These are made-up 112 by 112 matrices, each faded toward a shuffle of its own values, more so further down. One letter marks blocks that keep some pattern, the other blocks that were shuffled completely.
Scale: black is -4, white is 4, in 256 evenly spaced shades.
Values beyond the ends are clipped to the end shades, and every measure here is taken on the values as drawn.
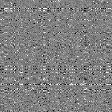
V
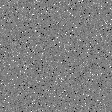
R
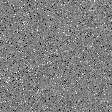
R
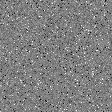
R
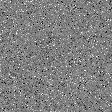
R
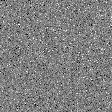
R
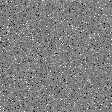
R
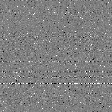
V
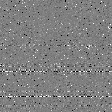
V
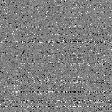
V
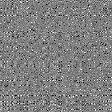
V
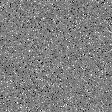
R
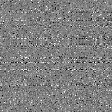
V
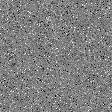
R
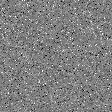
R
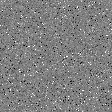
R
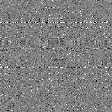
V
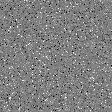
R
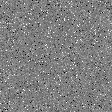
R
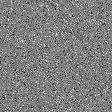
R
